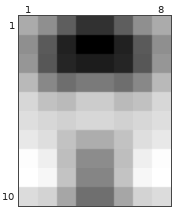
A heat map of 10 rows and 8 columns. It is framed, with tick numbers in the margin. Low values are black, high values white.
The left and right halves mirror each other. There are no lone odd cells. The bottom middle is the smoothest part. On average the colour sits 60% of the way up the scale. The top middle is the ninth with the lowest average. There are no regular stripes.
